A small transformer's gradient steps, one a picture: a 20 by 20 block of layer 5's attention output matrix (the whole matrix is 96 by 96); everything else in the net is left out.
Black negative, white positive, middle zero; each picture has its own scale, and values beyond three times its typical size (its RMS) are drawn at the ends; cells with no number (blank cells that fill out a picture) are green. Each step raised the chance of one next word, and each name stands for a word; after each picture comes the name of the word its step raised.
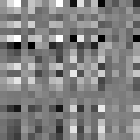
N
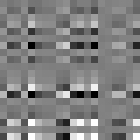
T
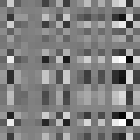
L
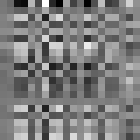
N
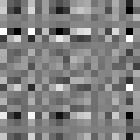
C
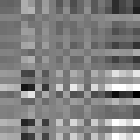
T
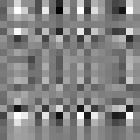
C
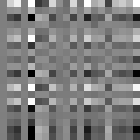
N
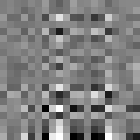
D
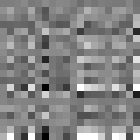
D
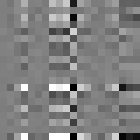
D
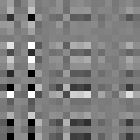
T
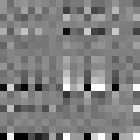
D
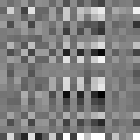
D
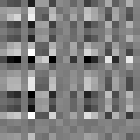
L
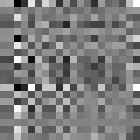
N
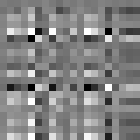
C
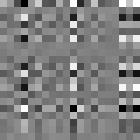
N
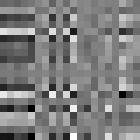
D
